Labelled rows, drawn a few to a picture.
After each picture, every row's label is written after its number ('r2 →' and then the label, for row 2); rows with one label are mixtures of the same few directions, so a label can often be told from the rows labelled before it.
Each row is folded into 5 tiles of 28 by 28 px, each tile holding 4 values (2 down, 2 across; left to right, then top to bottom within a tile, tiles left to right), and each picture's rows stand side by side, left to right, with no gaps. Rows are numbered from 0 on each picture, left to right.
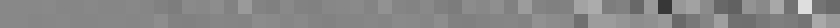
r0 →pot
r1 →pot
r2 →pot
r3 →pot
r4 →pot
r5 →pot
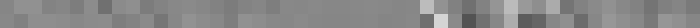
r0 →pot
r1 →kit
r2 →kit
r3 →kit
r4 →kit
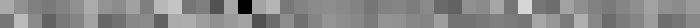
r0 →kit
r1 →pot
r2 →kit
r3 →pot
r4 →kit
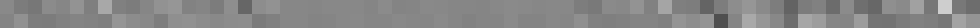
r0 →pot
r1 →pot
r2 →pot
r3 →kit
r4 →pot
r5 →kit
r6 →pot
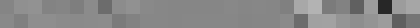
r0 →pot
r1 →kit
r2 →pot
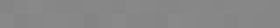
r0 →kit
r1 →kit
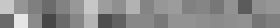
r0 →kit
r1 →pot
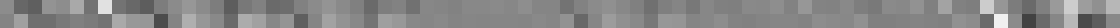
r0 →pot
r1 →kit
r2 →kit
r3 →pot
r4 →kit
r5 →pot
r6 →pot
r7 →kit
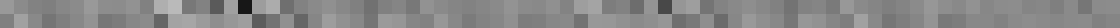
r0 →kit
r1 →pot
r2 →kit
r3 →kit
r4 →pot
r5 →kit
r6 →kit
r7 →pot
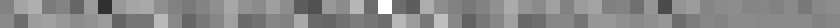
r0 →pot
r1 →kit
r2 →pot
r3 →kit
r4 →pot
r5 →pot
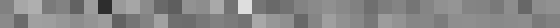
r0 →pot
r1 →pot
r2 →kit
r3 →pot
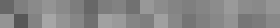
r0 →kit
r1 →kit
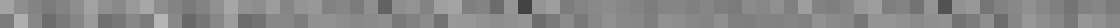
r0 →kit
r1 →kit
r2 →pot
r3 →pot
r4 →kit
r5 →pot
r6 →pot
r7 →kit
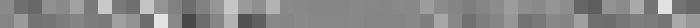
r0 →pot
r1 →kit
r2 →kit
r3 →kit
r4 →pot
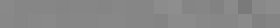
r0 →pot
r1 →pot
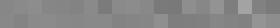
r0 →pot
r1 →pot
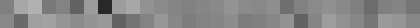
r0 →pot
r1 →kit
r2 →kit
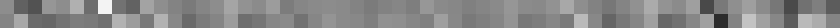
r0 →pot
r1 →kit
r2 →kit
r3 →kit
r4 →kit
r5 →kit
